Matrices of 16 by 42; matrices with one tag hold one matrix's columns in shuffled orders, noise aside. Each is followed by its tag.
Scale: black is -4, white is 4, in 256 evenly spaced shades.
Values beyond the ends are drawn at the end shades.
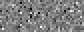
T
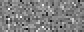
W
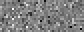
W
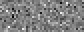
T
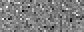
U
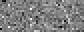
W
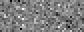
W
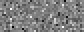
W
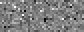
U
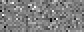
U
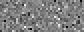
W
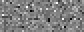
U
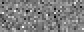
T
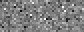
U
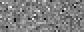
U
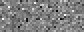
U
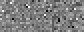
U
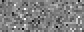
W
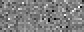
U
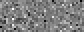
W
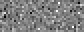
T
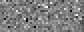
U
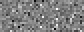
W
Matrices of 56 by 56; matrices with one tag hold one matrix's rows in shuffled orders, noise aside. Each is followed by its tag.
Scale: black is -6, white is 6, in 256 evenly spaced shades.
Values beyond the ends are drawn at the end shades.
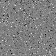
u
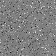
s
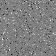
u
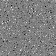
u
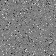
u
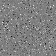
u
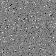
u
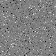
u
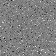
s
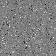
u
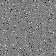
u
